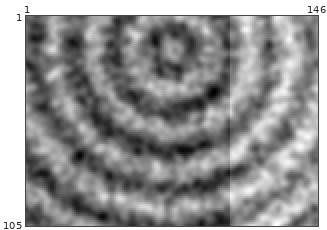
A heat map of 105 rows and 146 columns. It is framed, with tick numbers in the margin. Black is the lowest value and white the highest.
Rings spread out from the top middle. On average the colour sits 50% of the way up the scale. The right part is higher, past a seam about 70% of the way across.
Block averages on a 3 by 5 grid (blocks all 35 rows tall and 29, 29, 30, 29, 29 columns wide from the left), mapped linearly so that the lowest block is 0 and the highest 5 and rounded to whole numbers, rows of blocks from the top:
0 2 1 3 4 | 1 0 0 2 5 | 0 1 2 2 5
